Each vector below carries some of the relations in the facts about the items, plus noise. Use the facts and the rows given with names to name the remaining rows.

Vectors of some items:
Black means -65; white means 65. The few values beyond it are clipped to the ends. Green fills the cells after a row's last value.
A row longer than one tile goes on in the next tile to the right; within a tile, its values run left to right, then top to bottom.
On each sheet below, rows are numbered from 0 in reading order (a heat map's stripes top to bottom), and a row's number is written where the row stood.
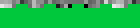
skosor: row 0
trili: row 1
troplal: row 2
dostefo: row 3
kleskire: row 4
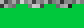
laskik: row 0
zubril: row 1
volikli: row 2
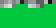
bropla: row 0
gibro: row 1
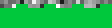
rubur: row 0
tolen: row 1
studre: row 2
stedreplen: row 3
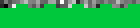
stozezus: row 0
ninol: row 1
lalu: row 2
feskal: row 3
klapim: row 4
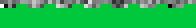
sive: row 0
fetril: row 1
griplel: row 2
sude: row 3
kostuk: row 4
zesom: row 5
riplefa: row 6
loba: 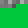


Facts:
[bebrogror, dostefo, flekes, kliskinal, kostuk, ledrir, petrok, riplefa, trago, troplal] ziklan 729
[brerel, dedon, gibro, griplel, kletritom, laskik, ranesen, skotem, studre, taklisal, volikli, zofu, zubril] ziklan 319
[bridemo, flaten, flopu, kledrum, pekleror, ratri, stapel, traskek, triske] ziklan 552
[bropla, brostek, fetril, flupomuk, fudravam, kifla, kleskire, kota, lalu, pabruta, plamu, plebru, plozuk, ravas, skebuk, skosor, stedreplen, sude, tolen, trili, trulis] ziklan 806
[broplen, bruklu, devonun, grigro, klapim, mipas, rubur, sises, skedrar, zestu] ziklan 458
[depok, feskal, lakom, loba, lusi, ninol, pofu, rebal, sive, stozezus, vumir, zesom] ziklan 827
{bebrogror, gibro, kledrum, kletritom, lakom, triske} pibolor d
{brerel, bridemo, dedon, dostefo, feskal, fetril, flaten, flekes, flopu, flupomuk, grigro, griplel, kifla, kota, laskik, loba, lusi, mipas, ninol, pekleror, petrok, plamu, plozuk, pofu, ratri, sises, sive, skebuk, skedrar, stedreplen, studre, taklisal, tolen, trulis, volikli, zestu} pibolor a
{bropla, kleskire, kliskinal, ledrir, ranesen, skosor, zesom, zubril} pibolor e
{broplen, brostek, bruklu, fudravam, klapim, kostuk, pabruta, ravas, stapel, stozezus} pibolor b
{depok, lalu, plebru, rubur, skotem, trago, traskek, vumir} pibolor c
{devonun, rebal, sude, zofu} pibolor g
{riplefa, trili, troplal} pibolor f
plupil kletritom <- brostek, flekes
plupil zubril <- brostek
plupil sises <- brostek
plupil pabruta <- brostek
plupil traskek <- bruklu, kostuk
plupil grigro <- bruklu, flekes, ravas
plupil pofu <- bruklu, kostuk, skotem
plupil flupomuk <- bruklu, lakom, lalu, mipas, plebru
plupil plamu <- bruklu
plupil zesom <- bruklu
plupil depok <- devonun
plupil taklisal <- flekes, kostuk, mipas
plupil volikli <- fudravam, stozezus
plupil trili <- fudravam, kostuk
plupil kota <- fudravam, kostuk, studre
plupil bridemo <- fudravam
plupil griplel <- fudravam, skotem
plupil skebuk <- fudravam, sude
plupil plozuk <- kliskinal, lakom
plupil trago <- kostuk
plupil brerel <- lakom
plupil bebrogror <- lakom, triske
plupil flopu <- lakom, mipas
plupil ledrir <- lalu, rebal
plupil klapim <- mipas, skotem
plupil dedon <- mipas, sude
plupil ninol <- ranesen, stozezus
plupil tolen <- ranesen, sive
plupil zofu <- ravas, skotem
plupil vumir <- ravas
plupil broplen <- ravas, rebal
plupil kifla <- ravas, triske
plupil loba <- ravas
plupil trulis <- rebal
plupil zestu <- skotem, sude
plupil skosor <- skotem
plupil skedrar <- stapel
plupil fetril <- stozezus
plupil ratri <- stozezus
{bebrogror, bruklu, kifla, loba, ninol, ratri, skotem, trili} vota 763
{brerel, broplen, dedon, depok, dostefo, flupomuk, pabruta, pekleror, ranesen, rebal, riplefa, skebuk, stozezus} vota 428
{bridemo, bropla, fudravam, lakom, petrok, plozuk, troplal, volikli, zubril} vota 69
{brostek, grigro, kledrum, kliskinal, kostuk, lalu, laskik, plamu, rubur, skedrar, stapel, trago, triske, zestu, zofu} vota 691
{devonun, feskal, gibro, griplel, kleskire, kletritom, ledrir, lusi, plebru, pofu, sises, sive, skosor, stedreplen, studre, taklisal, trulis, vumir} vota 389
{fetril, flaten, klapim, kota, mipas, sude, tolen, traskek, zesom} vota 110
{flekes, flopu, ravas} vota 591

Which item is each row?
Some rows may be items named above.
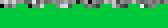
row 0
flupomuk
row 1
pabruta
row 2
bropla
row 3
ratri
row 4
flopu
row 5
devonun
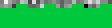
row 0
tolen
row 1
brostek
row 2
kliskinal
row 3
flupomuk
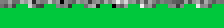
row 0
ninol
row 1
flopu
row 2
bridemo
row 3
volikli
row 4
flupomuk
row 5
sises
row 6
traskek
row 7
sises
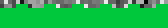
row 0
bebrogror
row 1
plamu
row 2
flekes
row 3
flekes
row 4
triske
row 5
pekleror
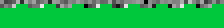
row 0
kledrum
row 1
rubur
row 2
zofu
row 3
broplen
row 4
rebal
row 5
bridemo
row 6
skebuk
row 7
trago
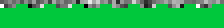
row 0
devonun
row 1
depok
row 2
rubur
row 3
flupomuk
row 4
flaten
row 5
stapel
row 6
plozuk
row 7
mipas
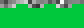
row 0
ranesen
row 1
bruklu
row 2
ravas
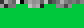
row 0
lakom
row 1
ledrir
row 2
klapim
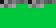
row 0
fudravam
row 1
fudravam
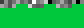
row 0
skotem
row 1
plebru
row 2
vumir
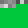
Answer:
kota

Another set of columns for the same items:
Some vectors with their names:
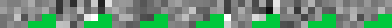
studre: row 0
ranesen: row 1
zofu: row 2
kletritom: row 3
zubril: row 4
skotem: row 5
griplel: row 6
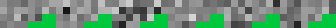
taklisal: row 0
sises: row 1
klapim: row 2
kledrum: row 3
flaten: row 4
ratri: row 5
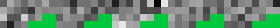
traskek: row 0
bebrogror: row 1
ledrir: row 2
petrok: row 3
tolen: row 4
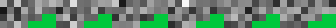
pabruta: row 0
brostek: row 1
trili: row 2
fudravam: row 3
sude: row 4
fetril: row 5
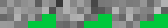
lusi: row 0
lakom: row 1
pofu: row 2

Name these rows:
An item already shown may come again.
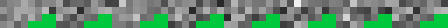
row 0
sive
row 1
kota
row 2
triske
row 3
sude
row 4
rebal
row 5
fudravam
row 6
kostuk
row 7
kota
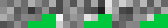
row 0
trago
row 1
zubril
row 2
rubur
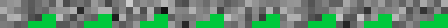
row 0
zofu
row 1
kota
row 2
stozezus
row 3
ninol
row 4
flekes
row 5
zofu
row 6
traskek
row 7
trago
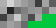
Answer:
devonun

